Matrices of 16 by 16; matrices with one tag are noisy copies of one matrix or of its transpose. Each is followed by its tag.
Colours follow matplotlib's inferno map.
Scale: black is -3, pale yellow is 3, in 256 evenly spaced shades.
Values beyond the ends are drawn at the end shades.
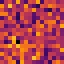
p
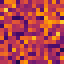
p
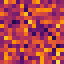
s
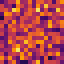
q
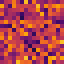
s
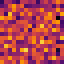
q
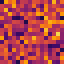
p
